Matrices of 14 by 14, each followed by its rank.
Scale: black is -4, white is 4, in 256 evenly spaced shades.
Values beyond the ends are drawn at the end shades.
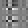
one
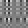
one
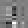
one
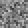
full rank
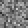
full rank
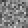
full rank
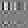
one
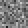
full rank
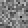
full rank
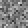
full rank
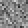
full rank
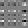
one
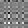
one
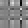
one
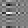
one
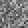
full rank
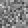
full rank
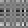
one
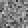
full rank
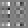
one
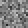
full rank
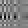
one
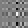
one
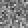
full rank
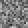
full rank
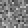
full rank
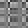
one
